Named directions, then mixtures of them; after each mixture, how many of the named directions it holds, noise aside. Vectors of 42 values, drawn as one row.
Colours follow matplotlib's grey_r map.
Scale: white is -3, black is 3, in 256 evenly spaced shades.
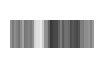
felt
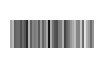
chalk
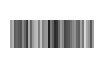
two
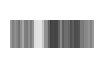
one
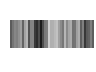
two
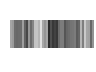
two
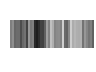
two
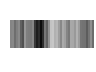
one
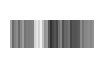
one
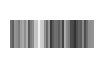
two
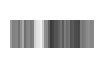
one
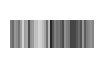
two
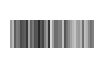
two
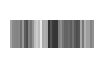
two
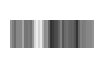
one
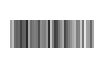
one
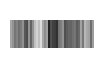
two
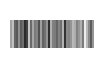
one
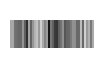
two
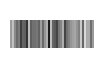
one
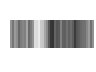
one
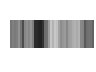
one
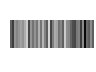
one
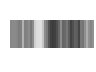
one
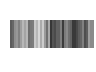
two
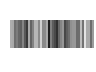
two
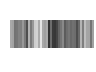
two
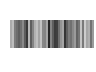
two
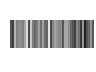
one
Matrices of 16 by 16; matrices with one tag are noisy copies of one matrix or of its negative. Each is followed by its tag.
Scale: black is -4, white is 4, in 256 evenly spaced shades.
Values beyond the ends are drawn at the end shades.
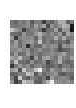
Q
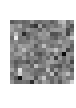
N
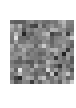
N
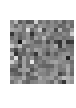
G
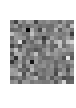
G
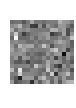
N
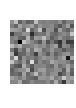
G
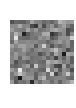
N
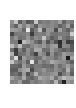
G
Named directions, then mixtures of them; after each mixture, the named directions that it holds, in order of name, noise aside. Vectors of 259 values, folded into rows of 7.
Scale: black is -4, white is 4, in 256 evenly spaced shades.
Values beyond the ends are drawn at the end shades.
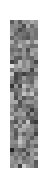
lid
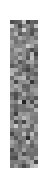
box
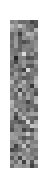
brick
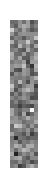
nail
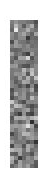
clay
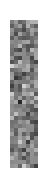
box, lid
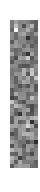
clay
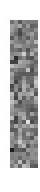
brick, lid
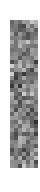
brick, lid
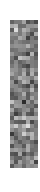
box, clay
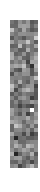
nail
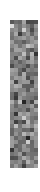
box, brick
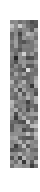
brick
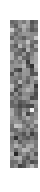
nail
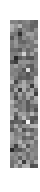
brick, lid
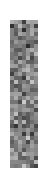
box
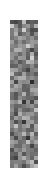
box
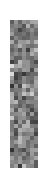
lid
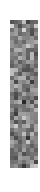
box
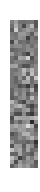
clay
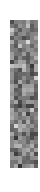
lid, nail
